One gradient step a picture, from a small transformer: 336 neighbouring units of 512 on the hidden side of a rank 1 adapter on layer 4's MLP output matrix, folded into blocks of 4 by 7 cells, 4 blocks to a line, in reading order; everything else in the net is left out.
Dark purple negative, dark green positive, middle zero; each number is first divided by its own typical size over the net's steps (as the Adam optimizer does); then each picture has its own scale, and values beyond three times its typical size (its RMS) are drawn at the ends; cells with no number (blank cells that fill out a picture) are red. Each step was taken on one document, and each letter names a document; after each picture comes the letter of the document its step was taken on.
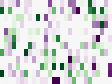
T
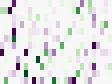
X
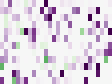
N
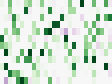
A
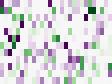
T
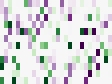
N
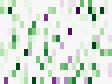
X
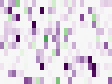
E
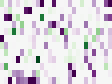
A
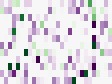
X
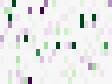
E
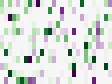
A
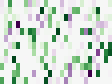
N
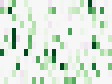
X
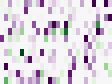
A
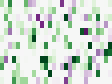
N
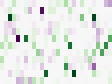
E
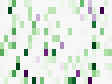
X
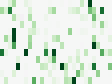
X
